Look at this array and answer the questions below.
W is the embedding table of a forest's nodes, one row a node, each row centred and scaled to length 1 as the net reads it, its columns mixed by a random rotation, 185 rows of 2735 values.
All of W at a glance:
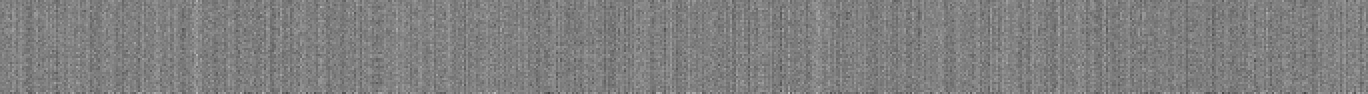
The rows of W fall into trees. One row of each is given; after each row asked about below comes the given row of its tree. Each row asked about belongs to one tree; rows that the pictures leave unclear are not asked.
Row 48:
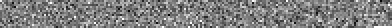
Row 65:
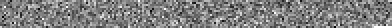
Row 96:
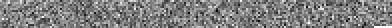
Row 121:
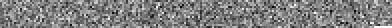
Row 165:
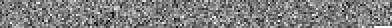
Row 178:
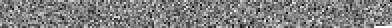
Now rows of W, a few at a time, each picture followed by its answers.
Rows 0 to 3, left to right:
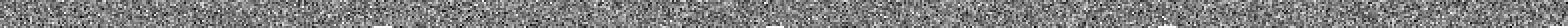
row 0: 65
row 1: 165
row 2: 65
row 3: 65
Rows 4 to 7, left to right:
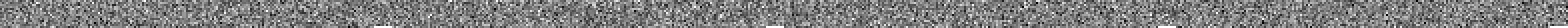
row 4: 165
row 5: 65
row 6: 48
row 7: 165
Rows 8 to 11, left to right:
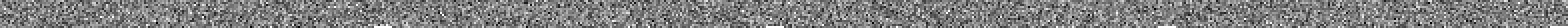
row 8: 65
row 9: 165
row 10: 121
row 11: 48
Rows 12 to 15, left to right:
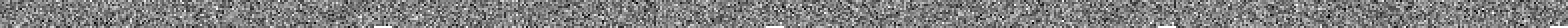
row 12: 165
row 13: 165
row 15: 121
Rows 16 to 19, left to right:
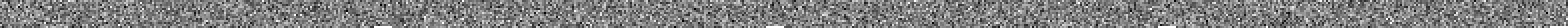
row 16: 178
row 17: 48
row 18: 178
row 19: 165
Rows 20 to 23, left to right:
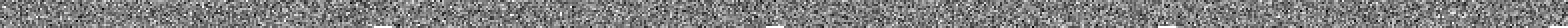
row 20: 65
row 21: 96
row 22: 178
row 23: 65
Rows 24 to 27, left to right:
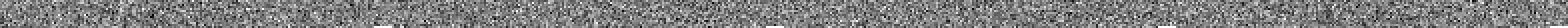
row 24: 121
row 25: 178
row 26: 178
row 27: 121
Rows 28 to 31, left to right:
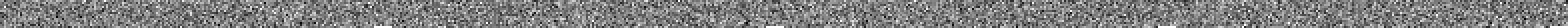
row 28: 65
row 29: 48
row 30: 178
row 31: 178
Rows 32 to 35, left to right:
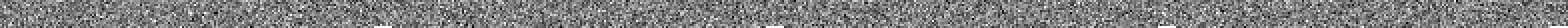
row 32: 65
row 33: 178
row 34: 178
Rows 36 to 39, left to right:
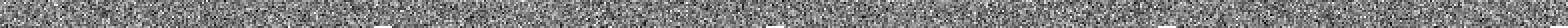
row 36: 121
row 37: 178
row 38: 65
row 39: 121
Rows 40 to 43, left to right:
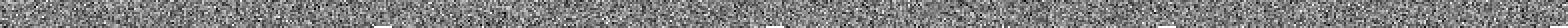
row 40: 96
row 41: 165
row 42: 165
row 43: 178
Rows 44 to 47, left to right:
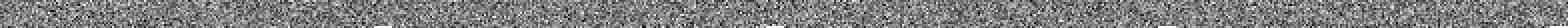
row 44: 165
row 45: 65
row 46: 178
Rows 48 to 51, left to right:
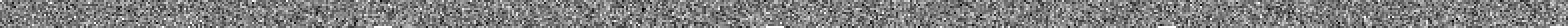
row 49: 165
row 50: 165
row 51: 121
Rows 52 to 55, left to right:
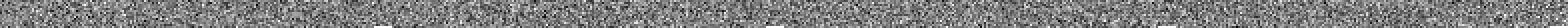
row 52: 165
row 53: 121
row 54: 48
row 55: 65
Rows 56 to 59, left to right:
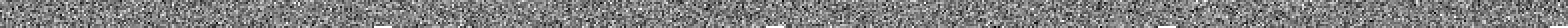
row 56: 178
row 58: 178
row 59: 96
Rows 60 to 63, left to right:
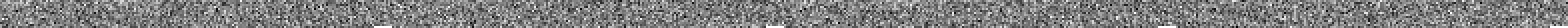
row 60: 96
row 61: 178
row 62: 96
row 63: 65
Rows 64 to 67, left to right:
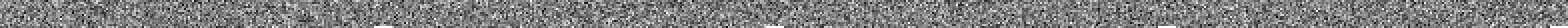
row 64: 121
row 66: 178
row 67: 178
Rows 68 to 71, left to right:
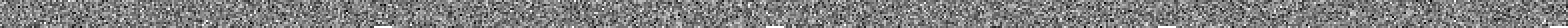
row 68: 178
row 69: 65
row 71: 165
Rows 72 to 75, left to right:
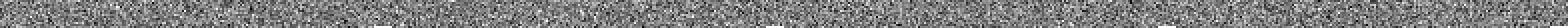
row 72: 165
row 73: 65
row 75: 121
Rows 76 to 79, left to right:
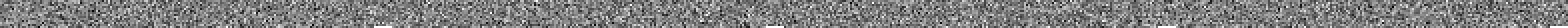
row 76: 178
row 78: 48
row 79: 178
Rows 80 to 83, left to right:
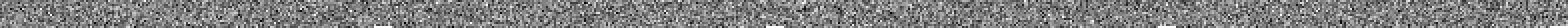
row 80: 165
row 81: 65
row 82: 96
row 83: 178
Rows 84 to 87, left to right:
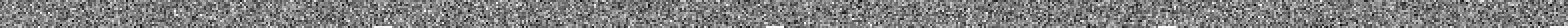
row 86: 48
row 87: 165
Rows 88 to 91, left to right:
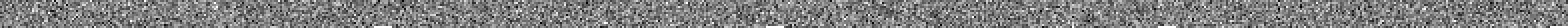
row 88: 165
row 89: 178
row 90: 121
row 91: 178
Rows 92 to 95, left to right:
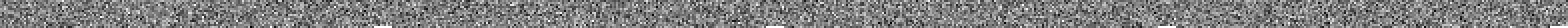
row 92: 65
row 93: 48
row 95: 178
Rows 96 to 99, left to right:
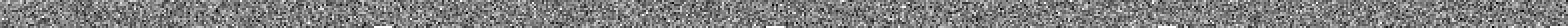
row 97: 178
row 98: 65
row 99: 178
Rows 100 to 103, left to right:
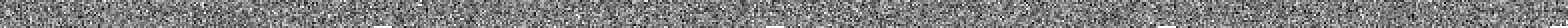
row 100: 65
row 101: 48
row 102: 165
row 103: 48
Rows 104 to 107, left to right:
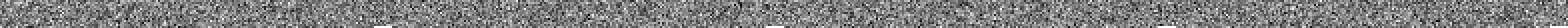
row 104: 96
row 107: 165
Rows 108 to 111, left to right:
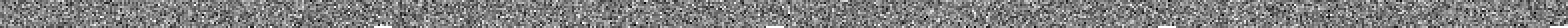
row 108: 65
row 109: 48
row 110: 65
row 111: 121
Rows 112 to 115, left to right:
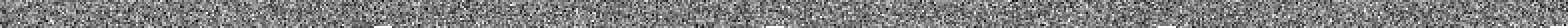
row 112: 96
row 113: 48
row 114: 65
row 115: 65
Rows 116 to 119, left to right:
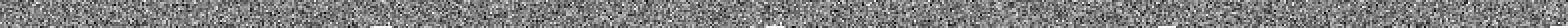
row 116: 165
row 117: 165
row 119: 178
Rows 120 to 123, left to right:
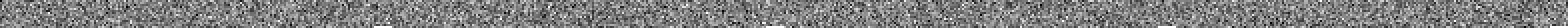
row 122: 165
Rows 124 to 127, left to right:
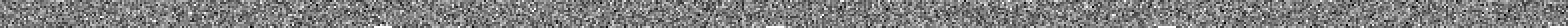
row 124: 65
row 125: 178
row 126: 65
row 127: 165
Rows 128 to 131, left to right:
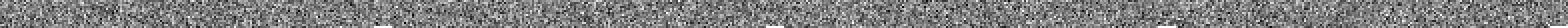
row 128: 121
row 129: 65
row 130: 121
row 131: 96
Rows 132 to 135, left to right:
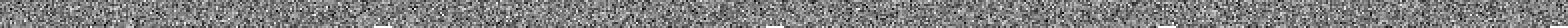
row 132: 165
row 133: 165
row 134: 165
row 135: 178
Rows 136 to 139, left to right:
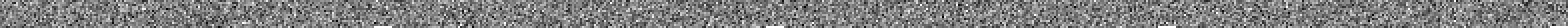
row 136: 121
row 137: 178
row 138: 178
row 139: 165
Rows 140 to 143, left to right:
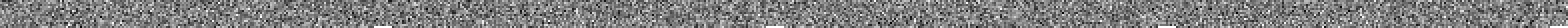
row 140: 178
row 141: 48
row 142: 165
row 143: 48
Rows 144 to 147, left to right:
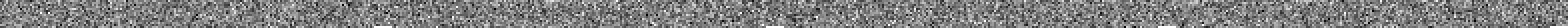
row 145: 65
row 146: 48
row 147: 96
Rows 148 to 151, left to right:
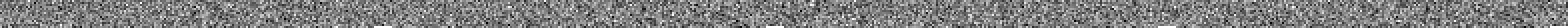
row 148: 178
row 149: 165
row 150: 48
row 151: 165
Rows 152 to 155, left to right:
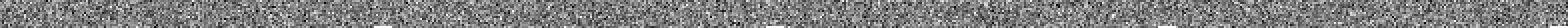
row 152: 121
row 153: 121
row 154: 65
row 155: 165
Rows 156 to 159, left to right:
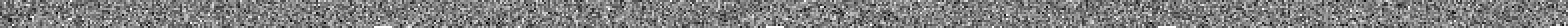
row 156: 48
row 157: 165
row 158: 96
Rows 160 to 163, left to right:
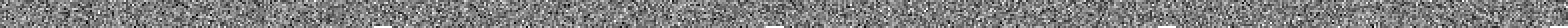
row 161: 165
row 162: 178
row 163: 48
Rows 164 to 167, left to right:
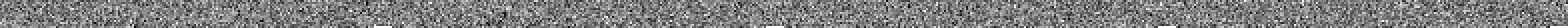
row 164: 165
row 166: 178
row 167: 178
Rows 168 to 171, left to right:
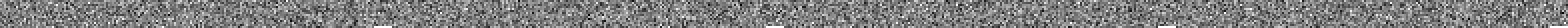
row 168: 48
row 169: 165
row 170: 178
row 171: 165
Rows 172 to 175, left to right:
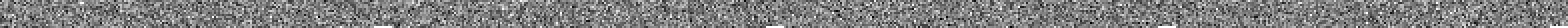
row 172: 121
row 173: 96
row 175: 65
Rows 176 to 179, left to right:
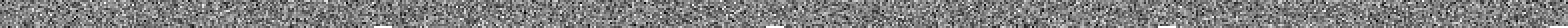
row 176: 165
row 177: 48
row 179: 65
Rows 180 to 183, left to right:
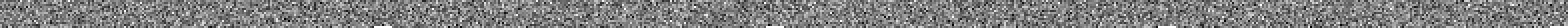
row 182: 178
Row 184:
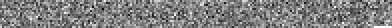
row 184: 65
